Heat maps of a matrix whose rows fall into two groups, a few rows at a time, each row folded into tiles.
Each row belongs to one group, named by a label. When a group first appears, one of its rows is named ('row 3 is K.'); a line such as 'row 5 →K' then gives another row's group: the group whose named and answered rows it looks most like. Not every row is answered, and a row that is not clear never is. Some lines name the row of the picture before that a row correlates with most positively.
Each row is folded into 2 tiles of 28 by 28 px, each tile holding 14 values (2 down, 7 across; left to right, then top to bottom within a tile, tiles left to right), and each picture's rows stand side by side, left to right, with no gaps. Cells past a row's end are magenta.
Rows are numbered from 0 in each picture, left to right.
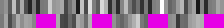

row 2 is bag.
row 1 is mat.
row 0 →bag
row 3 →bag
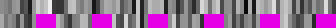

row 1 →bag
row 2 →mat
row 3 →mat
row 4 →mat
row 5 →mat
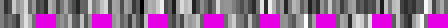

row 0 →bag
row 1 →mat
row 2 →mat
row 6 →bag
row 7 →mat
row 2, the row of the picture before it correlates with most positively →0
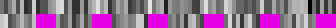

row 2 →mat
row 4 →mat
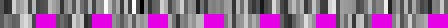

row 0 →bag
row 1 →bag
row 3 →bag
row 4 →bag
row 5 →bag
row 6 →mat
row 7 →bag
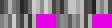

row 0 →mat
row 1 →bag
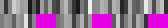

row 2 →mat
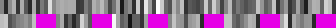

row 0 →bag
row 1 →mat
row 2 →mat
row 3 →mat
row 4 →mat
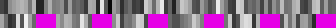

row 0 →bag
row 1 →mat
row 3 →bag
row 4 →bag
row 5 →mat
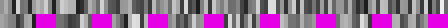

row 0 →mat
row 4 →mat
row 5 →bag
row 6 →mat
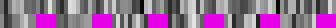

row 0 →bag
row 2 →mat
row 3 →bag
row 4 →mat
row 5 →bag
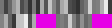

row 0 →bag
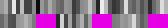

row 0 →bag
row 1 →mat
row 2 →bag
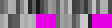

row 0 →bag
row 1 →mat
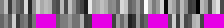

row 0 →mat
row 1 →mat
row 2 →mat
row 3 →mat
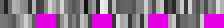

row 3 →bag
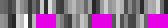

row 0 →bag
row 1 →bag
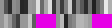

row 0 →mat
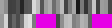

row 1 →mat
